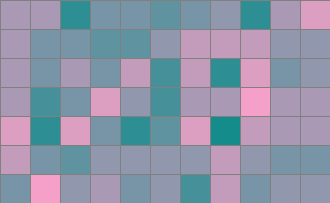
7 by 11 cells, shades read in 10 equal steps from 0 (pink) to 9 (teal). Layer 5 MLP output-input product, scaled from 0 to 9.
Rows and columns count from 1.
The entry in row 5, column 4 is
5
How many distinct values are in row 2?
5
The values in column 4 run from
1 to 6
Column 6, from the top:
6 4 7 7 6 4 4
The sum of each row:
51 43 45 39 47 45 43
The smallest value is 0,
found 2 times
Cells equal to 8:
5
